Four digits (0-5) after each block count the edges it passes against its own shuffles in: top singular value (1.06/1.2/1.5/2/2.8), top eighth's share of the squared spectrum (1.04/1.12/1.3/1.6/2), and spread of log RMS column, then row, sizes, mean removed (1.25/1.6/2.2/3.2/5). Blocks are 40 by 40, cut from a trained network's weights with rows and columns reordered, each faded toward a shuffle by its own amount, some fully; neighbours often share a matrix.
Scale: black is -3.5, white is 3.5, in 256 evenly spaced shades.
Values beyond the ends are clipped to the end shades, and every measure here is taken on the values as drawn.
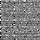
3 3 2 0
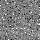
0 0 0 0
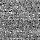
2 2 1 0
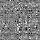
3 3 2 0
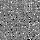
2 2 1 0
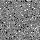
0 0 0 0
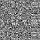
3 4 1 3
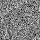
1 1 0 0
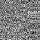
3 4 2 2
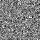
1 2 0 1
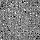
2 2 0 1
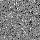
0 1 0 0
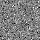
0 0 0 0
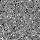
0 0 0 0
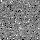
1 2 0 0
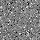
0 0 0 0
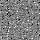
1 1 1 0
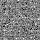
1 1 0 0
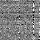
3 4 2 0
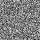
1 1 0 0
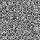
3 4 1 1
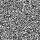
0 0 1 0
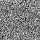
0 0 0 0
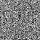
2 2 0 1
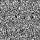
2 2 0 1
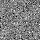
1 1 0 0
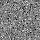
0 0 0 0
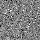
0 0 0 0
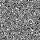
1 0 0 0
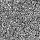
1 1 0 0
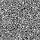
1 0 0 0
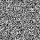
2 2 0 0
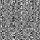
3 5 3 1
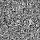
2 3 0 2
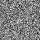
1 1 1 0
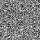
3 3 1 1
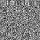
3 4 1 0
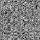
3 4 2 1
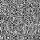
3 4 2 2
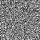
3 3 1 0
